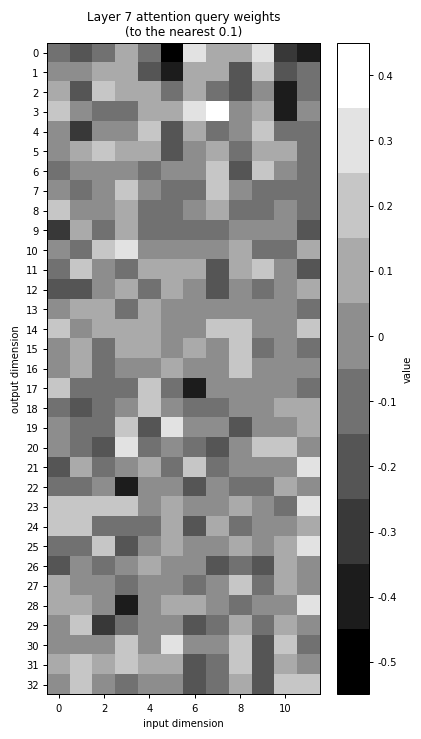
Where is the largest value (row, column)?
3 7
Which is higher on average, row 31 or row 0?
row 31
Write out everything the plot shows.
Title: Layer 7 attention query weights (to the nearest 0.1)
x-axis: input dimension, ticks 0 2 4 6 8 10
y-axis: output dimension, ticks 0 1 2 3 4 5 6 7 8 9 10 11 12 13 14 15 16 17 18 19 20 21 22 23 24 25 26 27 28 29 30 31 32 (0 at the top)
Colour bar: value, ticks -0.5 -0.4 -0.3 -0.2 -0.1 0 0.1 0.2 0.3 0.4
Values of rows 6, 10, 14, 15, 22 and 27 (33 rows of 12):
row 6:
-0.1 0 0 0 -0.1 0 0 0.2 -0.2 0.2 0 -0.1
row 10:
0 -0.1 0.2 0.3 0 0 0 0 0.1 -0.1 -0.1 0.1
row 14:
0.2 0 0.1 0.1 0.1 0 0 0.2 0.2 0 0 0.2
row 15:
0 0.1 -0.1 0.1 0.1 0 0.1 0 0.2 -0.1 0 -0.1
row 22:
-0.1 -0.1 0 -0.4 0 0 -0.2 0 -0.1 -0.1 0.1 0
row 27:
0.1 0 0 -0.1 0 0 -0.1 0 0.2 -0.1 0.1 0
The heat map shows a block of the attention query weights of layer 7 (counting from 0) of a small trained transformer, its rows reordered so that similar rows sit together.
